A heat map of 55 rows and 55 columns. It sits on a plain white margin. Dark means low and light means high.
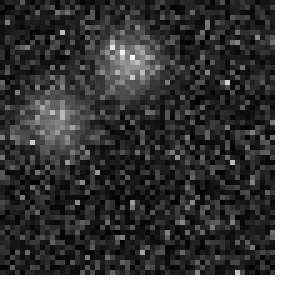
Average level on the scale: 20%. Stripes: none. Odd rows or columns: none. Mirror symmetry: none. Bumps: two. Histogram: skewed, a long tail of high values.
